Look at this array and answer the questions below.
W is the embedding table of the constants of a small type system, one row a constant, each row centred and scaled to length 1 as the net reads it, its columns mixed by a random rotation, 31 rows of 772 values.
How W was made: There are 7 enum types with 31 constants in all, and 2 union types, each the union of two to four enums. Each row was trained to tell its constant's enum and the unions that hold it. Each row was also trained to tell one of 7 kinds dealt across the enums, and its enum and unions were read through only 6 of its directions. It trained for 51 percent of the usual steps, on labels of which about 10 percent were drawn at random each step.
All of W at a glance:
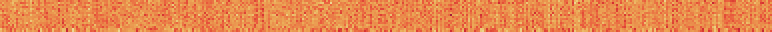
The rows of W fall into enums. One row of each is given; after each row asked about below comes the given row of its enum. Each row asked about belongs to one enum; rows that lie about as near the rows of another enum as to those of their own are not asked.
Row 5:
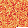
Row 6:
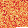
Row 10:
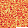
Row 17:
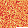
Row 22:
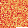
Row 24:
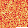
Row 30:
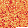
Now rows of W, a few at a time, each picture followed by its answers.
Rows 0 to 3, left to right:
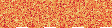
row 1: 10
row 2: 6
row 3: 17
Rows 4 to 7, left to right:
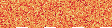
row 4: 10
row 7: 22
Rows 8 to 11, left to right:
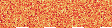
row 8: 22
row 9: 10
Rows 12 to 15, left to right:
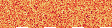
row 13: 17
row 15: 22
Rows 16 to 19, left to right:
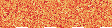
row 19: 5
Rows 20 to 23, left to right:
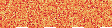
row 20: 24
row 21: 10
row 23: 5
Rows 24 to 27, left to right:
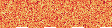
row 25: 17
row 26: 24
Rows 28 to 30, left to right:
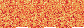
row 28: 30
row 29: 30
